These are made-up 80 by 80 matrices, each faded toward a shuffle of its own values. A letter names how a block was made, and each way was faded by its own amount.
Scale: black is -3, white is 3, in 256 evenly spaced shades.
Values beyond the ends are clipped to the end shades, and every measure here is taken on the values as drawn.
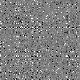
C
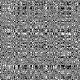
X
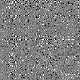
C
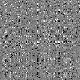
C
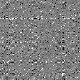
C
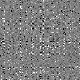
C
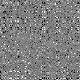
C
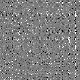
C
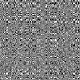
X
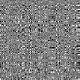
X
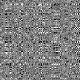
X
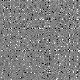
C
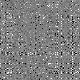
C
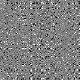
C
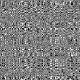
X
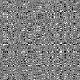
X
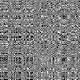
X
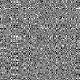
X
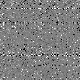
C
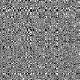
X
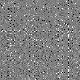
C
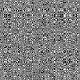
X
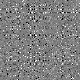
C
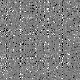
C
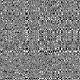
X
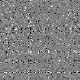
C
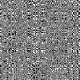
X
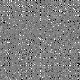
C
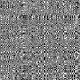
X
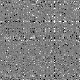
C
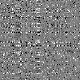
C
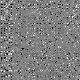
C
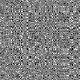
X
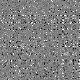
C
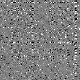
C
